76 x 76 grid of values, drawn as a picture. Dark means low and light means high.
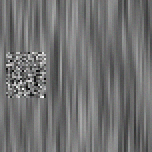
In the middle left lies a patch that is rougher than the rest. No overall slope runs across the table. Streaks run downward. Values change most from cell to cell in the middle left. Neither half mirrors the other.
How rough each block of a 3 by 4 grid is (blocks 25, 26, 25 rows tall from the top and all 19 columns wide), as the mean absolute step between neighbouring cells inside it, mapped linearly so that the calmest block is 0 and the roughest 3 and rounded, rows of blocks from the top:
0000 / 3100 / 0000
